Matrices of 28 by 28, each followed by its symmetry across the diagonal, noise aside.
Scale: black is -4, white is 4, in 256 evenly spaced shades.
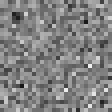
symmetric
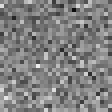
neither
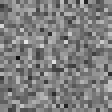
neither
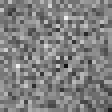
symmetric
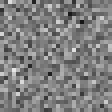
antisymmetric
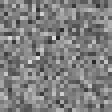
antisymmetric
